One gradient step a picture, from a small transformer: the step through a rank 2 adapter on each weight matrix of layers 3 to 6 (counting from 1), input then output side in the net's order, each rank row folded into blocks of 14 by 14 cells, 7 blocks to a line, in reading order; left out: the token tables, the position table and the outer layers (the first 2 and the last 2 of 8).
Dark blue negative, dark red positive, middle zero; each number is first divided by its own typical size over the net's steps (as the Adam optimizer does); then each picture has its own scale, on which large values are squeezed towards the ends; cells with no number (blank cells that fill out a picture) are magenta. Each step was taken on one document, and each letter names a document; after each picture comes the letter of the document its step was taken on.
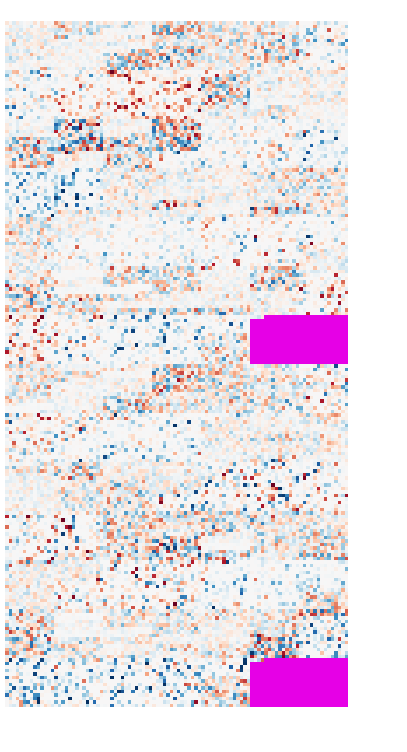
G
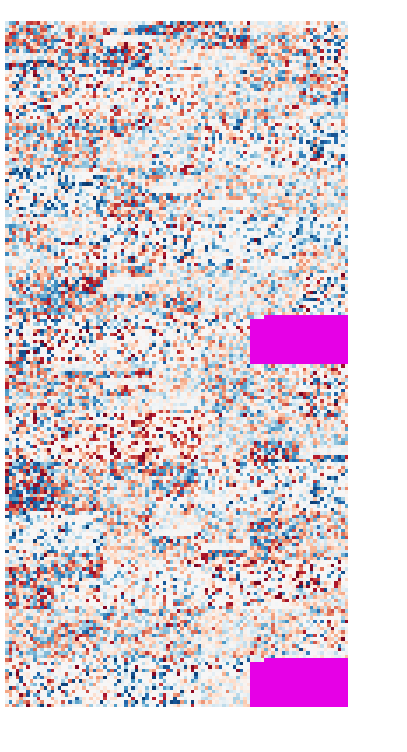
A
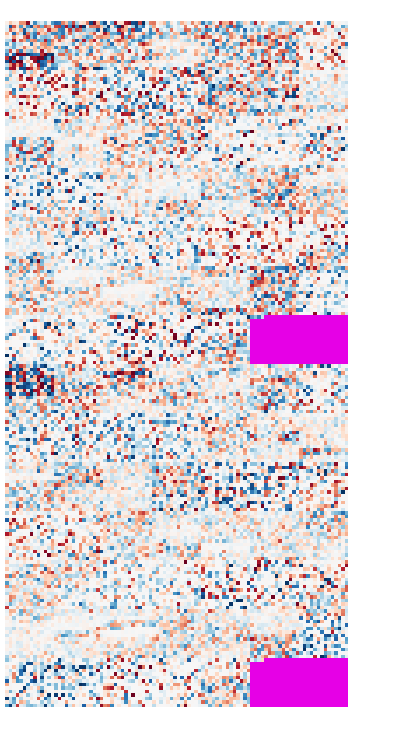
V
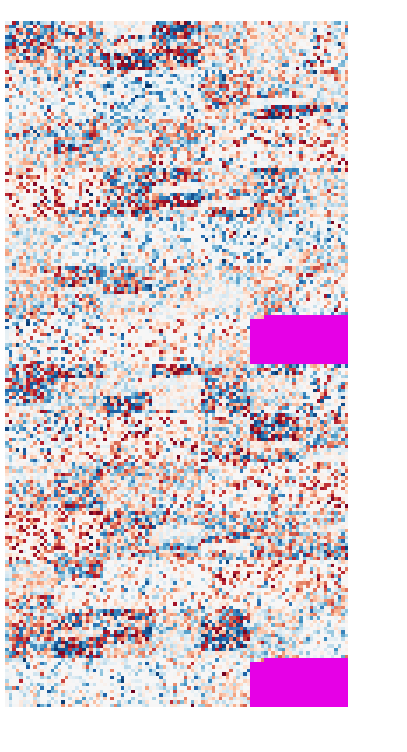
A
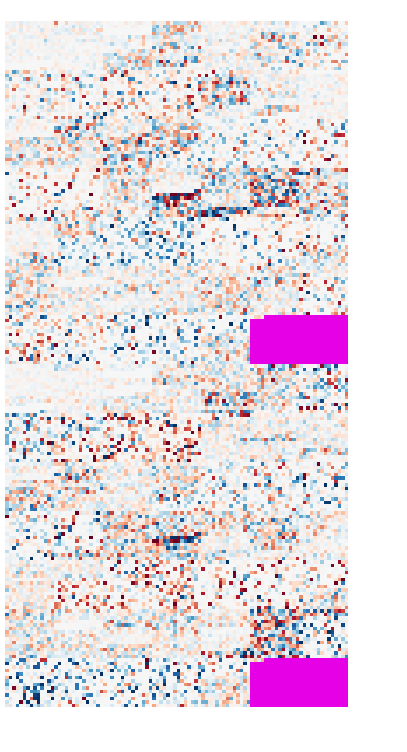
G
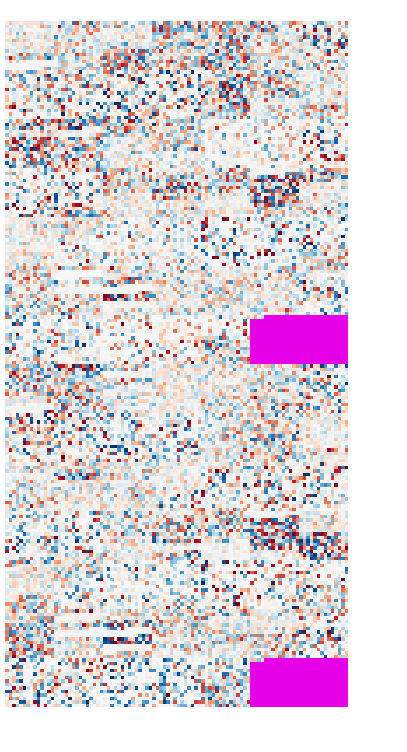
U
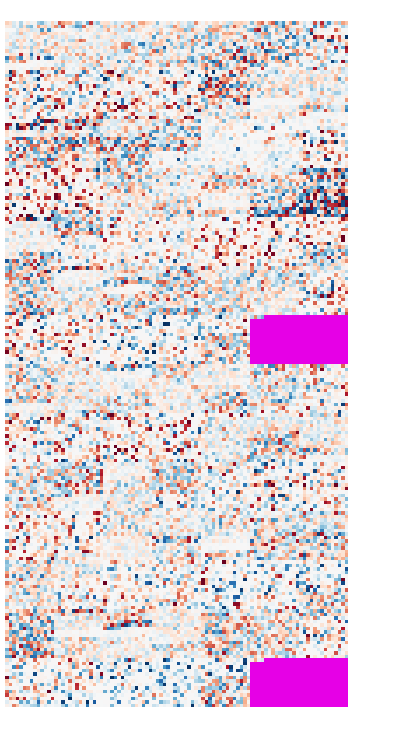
U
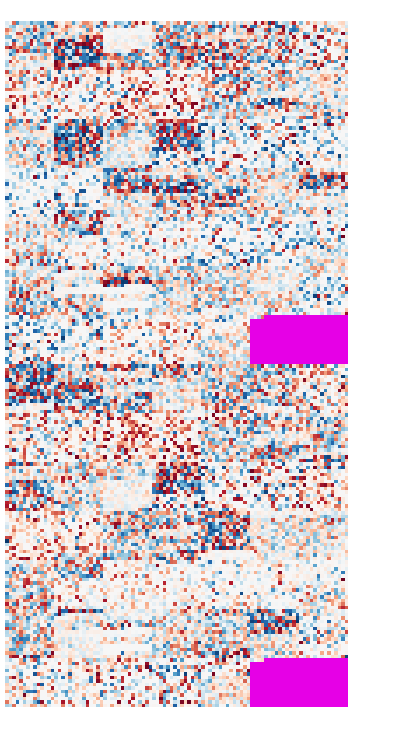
A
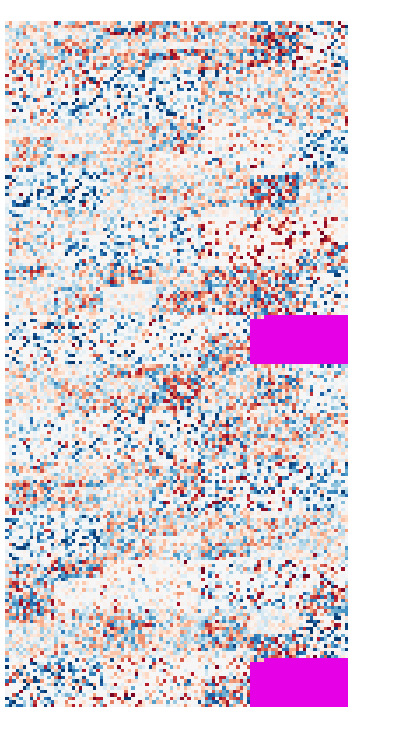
V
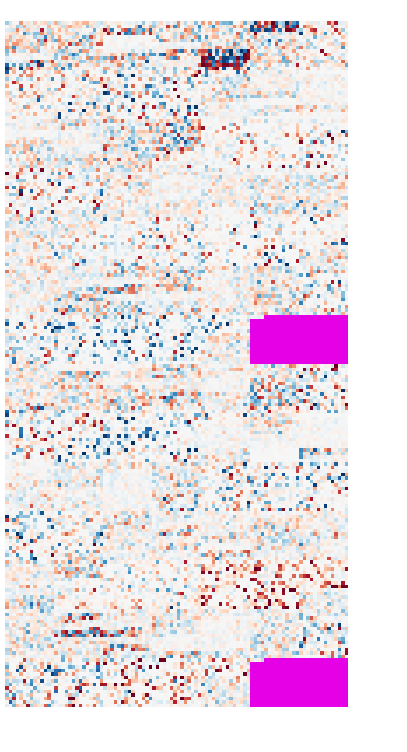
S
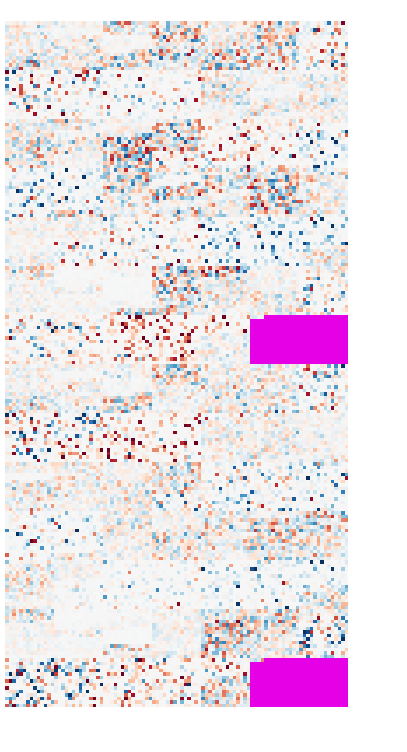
S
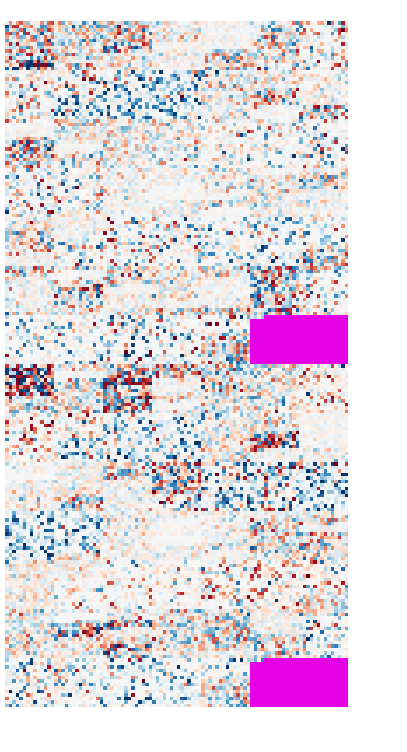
V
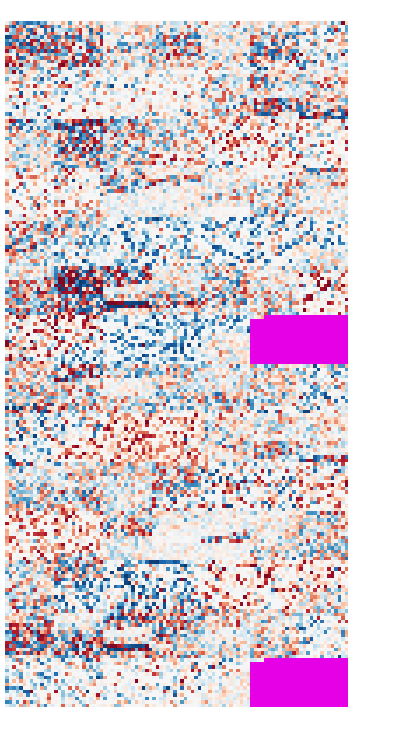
A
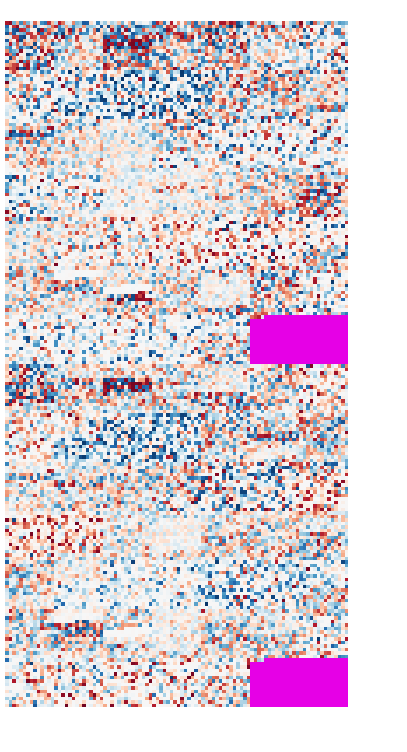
V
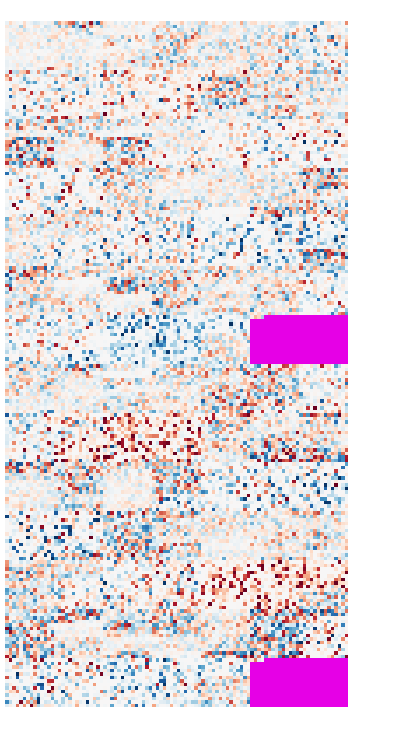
G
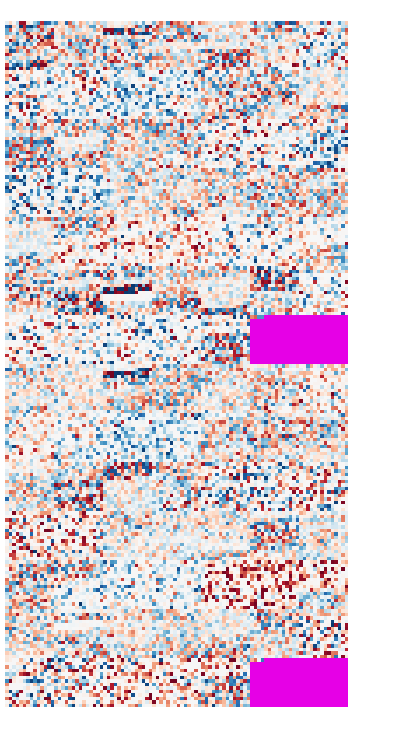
V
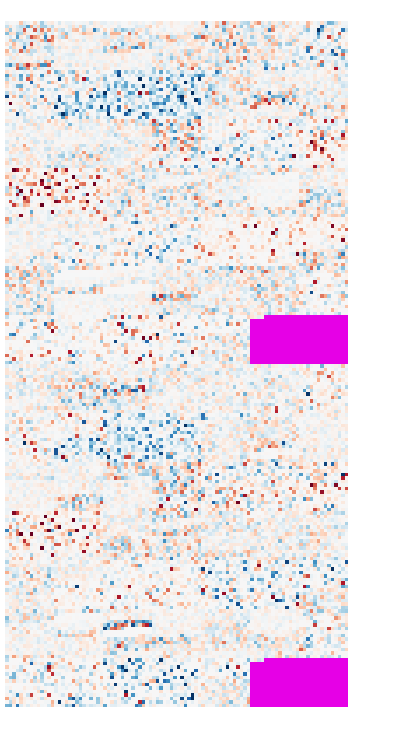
V
